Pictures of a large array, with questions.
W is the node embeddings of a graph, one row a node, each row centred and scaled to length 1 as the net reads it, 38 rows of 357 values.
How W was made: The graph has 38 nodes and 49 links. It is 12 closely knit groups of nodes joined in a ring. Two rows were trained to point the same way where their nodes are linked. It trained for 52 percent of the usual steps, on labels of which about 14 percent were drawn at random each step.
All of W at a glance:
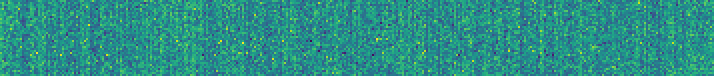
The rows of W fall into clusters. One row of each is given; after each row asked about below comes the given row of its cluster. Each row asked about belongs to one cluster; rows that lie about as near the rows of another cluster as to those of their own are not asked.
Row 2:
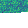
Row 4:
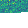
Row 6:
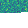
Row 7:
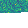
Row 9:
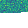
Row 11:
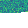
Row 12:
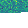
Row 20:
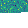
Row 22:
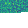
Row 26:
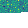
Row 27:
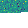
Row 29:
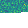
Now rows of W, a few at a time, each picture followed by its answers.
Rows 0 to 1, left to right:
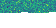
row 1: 4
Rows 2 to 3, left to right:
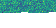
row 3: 12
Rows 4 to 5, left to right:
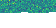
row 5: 7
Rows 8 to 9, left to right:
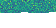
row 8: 12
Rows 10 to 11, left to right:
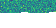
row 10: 11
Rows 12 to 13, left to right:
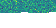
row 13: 29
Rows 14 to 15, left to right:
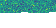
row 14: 2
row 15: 29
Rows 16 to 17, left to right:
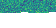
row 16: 6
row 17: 27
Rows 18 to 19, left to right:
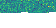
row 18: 9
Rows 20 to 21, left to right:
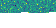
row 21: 6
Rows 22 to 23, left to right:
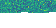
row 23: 26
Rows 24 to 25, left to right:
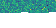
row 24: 29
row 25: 27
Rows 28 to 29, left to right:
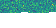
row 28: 4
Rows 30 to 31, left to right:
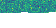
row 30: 9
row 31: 2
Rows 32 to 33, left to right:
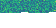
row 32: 11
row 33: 7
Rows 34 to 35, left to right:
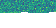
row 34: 22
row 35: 20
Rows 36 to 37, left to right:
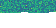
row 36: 22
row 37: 11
